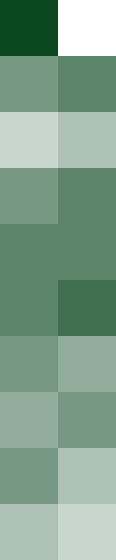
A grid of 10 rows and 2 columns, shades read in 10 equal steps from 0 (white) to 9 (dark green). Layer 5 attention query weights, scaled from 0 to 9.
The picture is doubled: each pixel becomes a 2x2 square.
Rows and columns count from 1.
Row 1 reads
9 0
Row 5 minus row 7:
1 2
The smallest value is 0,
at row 1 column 2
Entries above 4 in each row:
1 2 0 2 2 2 1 1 1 0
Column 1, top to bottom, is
9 5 2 5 6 6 5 4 5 3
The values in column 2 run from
0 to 7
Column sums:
50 42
